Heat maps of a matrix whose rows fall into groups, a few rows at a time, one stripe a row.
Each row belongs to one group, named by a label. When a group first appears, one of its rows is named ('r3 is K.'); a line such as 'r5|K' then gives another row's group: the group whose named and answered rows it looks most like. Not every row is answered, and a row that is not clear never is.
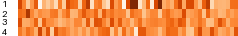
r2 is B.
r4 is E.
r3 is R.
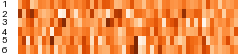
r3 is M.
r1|B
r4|E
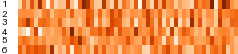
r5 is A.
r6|R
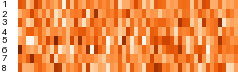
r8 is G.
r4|A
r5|G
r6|R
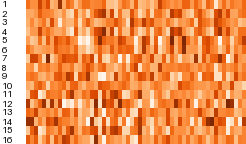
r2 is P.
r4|P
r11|B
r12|R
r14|E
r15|B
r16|G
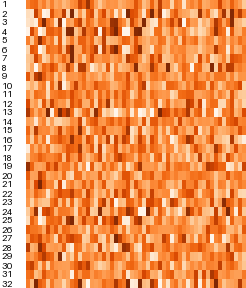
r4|B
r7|M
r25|B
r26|E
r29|R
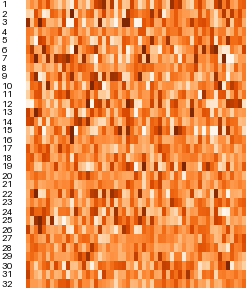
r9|B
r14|A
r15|M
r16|M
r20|A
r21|M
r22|B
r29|A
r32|G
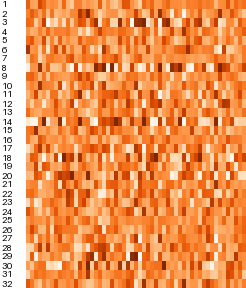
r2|A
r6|R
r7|B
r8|P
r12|M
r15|B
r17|A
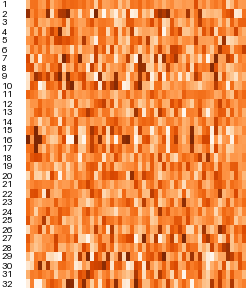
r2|G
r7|G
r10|B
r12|P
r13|A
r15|B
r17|B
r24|G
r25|R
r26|P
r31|A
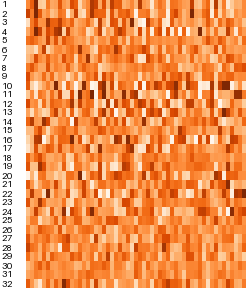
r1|B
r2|B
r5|E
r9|R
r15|P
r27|G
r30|A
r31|A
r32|G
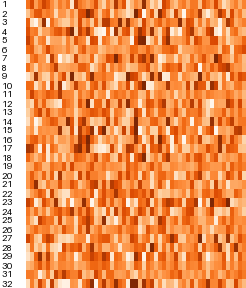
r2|A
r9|M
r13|A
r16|A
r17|A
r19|M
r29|A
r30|A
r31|G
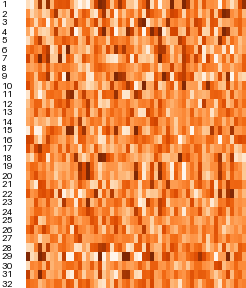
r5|P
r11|B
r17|G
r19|A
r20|A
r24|A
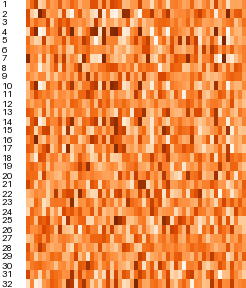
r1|B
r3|G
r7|R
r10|B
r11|A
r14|B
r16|B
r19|A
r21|E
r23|M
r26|R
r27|A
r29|E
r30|A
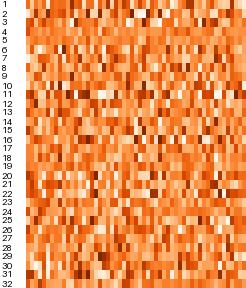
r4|R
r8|R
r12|B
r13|G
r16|A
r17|E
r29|P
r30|R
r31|A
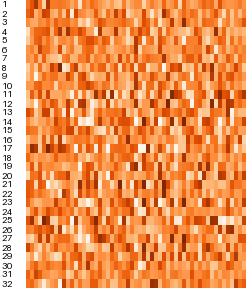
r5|A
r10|A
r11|P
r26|R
